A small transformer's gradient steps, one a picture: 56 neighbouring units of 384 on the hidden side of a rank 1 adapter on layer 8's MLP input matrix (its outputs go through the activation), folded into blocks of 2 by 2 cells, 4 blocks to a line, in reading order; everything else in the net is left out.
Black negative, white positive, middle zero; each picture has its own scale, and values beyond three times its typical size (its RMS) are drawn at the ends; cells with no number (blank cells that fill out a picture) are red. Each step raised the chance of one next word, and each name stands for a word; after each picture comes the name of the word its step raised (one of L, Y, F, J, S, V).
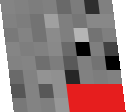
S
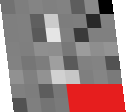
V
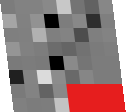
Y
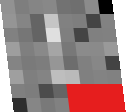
V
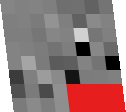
S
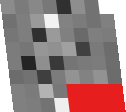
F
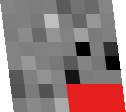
S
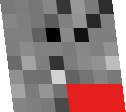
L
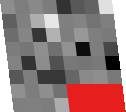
F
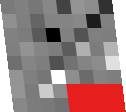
L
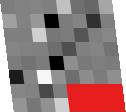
Y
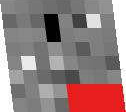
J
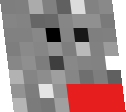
L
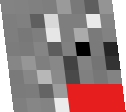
S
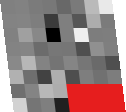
J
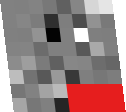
J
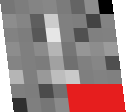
V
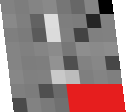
V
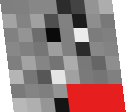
J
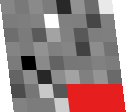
F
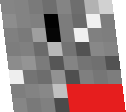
J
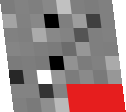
Y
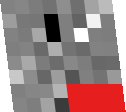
J
